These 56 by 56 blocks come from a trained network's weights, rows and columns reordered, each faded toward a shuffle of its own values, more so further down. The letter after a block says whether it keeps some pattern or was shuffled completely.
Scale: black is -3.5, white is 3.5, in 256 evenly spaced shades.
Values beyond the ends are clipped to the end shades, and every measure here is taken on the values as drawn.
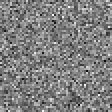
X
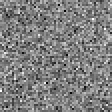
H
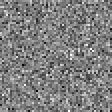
X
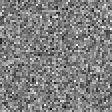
H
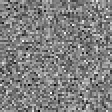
H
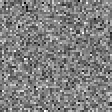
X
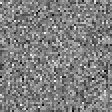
X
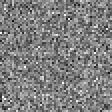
X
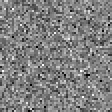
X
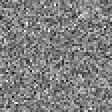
H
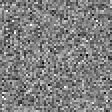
H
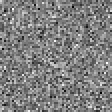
H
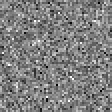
H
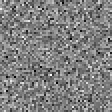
H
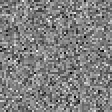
H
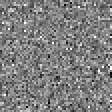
X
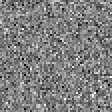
H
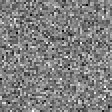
H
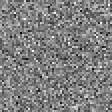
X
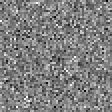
X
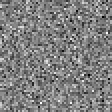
H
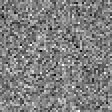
X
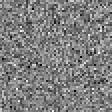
X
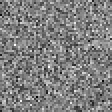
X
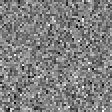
X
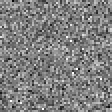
H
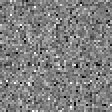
X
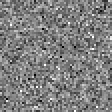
H
